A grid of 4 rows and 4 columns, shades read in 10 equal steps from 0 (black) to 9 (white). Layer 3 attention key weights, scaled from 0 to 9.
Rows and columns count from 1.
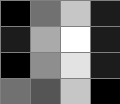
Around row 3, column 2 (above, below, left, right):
6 3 0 8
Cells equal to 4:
2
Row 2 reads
1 6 9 1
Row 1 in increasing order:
0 1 4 7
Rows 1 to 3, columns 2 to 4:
4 7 1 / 6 9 1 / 5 8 1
